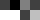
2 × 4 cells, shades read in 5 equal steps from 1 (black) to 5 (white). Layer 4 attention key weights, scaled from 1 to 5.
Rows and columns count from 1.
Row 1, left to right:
2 1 3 2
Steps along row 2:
same down up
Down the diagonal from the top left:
2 5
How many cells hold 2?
3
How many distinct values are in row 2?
3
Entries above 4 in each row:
0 2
